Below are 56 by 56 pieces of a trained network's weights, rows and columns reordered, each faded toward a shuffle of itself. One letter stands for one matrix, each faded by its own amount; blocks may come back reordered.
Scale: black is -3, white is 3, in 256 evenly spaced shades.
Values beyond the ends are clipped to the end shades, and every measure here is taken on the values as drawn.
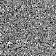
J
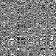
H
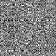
H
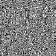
J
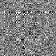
H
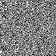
J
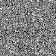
J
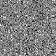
J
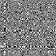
H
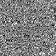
J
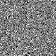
J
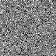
J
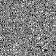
J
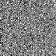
J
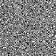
J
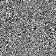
J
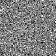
J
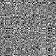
H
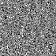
J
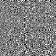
H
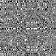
H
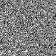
J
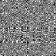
H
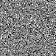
J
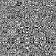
H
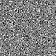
J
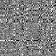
H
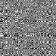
H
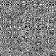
H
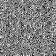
J
